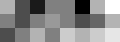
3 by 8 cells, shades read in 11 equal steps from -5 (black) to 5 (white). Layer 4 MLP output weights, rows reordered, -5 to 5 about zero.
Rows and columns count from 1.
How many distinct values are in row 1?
6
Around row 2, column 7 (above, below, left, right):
2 3 -2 2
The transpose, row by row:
2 0 -2 / -2 -2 0 / -4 0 2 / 0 1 0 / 0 0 3 / -5 -2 2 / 2 -1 3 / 5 2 4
